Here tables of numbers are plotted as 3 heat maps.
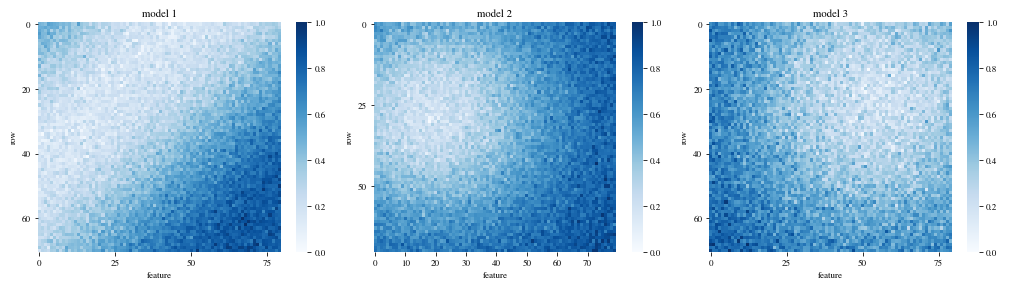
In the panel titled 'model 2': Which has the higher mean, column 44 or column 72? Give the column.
72
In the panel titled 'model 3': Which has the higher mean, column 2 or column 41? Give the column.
2
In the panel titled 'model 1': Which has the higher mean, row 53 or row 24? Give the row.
53
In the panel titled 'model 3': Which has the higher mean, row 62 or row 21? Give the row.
62
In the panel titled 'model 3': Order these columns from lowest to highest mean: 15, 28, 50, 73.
50, 73, 28, 15
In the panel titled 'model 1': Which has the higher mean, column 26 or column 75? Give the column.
75
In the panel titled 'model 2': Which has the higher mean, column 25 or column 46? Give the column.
46
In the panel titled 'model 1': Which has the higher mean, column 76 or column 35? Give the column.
76
